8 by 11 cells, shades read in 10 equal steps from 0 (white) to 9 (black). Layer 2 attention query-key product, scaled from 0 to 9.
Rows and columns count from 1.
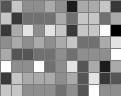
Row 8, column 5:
4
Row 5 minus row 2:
1 -1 1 0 0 1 0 2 2 -1 -3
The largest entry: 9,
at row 3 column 11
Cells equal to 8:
2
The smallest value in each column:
0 2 1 0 1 2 1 2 0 0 0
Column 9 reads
3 2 2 5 4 3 1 0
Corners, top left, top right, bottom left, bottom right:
6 7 2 4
